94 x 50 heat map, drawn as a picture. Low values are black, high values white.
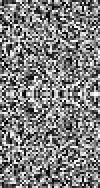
No single row or column stands out from its neighbours. There is no overall slope. The values spread evenly over their range. No regular stripes run through it. Fine speckle covers the field. There is no seam. It is mirror symmetric from top to bottom.
